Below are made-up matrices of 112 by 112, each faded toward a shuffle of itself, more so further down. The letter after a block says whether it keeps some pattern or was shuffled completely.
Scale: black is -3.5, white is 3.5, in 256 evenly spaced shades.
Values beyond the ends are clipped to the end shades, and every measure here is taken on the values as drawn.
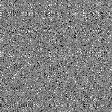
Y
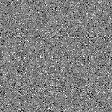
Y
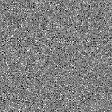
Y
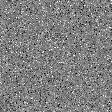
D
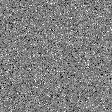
D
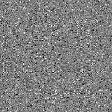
Y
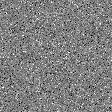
D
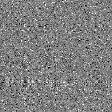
Y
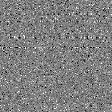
Y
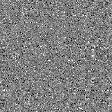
Y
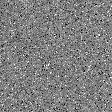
D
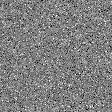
D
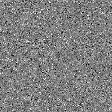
Y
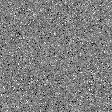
D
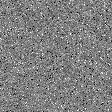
D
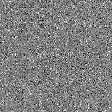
Y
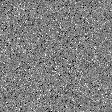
D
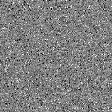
Y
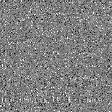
Y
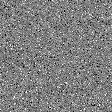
D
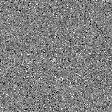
Y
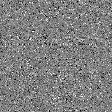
Y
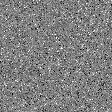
D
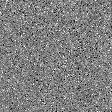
D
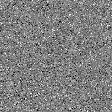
Y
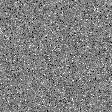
D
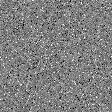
D
